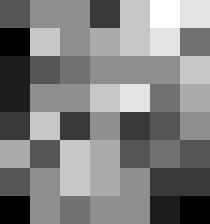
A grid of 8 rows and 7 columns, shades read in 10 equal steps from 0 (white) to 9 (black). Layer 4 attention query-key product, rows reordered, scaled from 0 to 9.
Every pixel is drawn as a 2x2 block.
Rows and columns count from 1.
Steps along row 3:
down down down same same down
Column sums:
56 32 33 30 30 36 37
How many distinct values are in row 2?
6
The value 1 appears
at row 1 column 7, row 2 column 6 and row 4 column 5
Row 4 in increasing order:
1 2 3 4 4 5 8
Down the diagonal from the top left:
6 2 5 2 7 5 7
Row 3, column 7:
2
